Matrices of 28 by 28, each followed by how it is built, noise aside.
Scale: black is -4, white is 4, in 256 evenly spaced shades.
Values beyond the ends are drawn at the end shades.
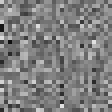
low rank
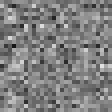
low rank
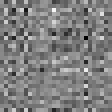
low rank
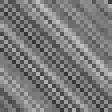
Toeplitz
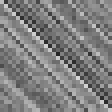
Toeplitz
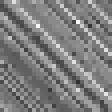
Toeplitz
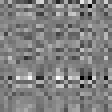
low rank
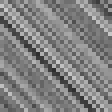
Toeplitz
